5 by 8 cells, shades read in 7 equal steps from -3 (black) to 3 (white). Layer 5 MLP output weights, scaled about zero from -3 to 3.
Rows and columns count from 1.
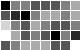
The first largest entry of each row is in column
8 5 1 1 8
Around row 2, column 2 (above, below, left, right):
0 0 -1 -3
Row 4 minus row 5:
4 1 -2 -1 -2 -2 1 -5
